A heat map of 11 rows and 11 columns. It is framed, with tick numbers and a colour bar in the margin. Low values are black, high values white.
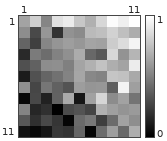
The ninth with the lowest average is the bottom left. On average the colour sits 50% of the way up the scale. Neither half mirrors the other. There is an overall slope up to the top right. The ninth with the highest average is the top right.
